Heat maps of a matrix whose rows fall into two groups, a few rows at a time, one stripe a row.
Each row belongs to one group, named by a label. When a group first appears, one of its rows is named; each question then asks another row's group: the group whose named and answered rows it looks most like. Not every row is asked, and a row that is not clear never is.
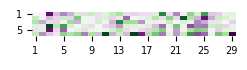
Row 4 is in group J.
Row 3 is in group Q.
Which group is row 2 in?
Q
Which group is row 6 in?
Q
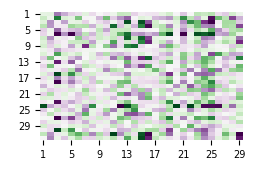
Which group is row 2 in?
J
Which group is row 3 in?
Q
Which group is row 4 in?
Q
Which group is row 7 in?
Q
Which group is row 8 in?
Q
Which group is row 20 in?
Q
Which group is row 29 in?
Q
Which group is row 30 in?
J
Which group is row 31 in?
Q
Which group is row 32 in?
Q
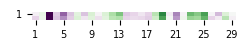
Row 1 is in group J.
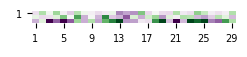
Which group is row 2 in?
Q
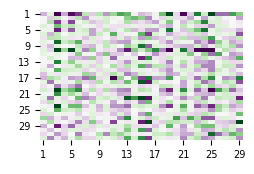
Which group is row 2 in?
Q
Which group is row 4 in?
J
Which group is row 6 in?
Q
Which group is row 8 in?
J
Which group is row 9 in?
Q
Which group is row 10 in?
J
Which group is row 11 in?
J
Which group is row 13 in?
J
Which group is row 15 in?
J
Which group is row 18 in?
Q
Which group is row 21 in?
J
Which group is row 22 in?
Q
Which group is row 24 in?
J
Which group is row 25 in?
J
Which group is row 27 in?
Q
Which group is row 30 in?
Q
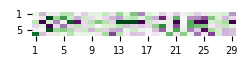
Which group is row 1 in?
Q
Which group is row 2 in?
J
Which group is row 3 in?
Q
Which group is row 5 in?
J
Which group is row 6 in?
Q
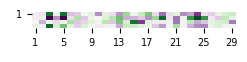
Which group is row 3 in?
Q
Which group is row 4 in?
J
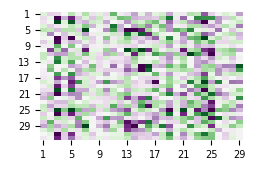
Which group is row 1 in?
Q
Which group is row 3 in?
J
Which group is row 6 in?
Q
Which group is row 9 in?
J
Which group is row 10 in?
Q
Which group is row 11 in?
Q
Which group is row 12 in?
J
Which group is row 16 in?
J
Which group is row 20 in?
J
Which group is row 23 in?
Q
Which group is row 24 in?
Q
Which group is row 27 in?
J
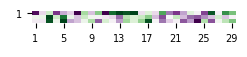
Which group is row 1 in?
Q
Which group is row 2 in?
J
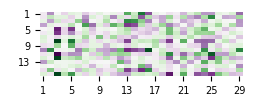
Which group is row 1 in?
Q
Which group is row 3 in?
Q
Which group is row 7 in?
Q
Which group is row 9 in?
J
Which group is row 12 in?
J
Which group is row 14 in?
Q
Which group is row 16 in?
J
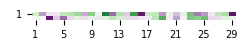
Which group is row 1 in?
Q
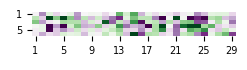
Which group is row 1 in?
Q
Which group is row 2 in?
J
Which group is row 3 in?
Q
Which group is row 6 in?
Q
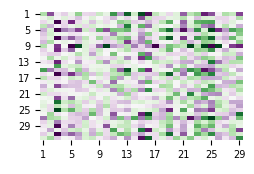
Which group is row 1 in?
Q
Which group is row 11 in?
Q
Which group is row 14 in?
J
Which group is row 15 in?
Q
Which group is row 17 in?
Q
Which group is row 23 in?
J
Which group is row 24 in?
J
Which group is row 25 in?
J
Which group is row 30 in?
Q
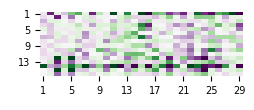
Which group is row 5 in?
Q
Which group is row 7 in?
Q
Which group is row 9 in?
Q
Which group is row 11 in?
Q
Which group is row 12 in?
J
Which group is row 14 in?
Q
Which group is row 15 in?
J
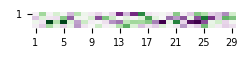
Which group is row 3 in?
J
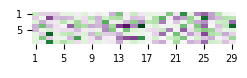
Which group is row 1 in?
Q
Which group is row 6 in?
J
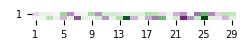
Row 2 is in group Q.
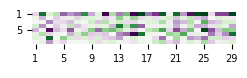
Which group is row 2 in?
Q
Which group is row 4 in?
Q
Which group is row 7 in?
J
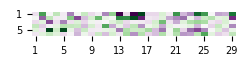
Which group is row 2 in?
Q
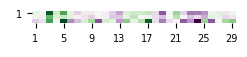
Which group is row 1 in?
J
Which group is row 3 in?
J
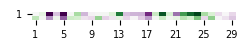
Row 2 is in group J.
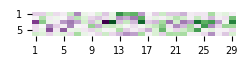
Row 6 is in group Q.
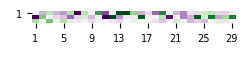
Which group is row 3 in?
J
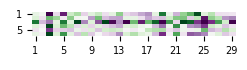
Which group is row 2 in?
J
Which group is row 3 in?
Q
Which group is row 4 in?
J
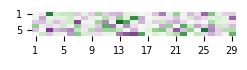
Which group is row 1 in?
J
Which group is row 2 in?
Q
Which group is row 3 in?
Q
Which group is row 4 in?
Q
